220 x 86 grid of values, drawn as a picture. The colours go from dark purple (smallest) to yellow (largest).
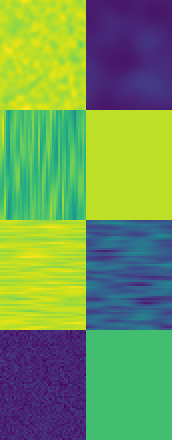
It is made of 4 by 2 panels. Panel 1,1: very high, blotchy, faint in contrast. Panel 1,2: very low, smooth, faint in contrast. Panel 2,1: high, streaked downward. Panel 2,2: very high, flat. Panel 3,1: very high, streaked across, faint in contrast. Panel 3,2: low, streaked across. Panel 4,1: very low, fine-grained, faint in contrast. Panel 4,2: high, flat.
